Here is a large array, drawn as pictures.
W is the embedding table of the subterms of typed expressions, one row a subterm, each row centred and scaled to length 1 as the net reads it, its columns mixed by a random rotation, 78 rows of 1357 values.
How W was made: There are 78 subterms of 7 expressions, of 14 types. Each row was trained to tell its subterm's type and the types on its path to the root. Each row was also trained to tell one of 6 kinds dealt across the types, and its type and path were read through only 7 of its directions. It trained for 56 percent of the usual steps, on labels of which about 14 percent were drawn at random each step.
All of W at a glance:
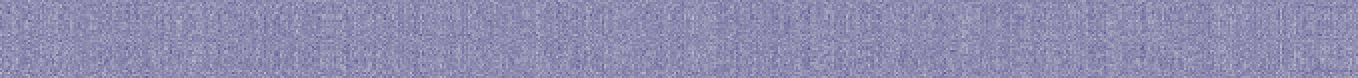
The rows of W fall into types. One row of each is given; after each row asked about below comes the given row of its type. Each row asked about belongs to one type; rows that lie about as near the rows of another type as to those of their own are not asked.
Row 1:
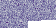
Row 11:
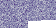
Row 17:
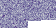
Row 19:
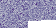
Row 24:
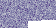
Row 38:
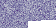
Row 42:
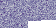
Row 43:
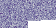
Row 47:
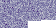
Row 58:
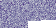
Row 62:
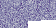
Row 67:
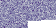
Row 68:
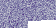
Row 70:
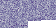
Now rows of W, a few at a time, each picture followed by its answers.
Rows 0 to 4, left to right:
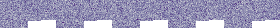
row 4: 58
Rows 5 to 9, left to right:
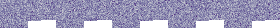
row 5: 68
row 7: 58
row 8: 19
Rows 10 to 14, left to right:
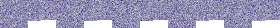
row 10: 47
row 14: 17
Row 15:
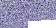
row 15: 19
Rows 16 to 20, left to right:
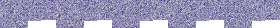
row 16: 67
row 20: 24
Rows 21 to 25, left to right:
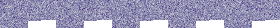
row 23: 68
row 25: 19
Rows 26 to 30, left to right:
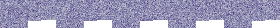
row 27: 42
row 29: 17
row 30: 47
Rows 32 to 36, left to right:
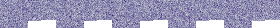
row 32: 67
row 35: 24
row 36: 47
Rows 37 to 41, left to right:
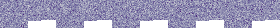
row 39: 24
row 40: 19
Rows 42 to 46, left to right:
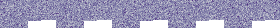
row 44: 68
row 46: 11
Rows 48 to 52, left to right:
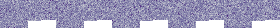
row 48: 43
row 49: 58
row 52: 67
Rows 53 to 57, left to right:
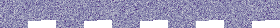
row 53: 47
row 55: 19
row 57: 68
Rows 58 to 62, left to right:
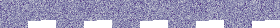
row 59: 17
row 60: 58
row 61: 47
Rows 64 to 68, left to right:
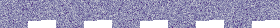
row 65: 67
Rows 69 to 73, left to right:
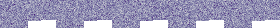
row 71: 38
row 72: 24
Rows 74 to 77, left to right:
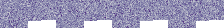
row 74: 68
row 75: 38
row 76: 17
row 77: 67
